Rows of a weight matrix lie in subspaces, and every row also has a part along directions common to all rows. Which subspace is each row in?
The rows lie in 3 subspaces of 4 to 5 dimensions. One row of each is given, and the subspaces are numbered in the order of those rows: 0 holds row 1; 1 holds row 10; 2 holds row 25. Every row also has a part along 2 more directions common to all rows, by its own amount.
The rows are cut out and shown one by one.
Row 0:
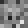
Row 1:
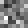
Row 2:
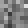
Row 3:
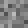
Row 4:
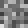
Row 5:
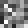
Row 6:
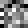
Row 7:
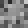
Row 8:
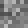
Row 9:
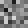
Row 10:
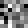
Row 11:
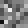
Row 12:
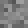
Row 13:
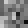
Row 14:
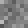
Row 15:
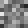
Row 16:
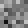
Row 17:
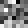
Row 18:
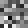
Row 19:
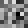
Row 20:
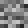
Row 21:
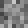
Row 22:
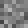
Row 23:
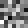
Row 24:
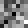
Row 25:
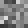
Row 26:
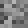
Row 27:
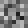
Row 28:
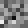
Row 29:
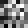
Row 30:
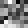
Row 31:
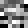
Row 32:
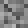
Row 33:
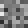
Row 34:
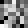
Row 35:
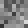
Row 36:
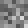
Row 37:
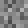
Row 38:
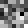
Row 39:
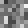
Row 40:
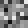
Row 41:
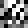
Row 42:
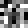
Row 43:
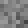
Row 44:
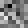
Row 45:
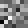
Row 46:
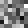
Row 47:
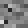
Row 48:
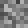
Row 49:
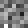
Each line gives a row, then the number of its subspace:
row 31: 0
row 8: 1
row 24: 0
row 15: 0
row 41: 1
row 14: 1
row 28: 2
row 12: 2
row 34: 1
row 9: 2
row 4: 0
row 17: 2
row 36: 2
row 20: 0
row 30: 2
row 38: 2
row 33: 1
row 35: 0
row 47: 1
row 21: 1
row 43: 0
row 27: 2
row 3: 0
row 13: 0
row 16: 0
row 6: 0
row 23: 1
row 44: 0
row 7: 2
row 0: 1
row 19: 2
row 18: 1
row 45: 1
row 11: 1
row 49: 1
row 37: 1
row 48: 1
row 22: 2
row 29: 1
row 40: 2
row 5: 2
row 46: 2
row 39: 0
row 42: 0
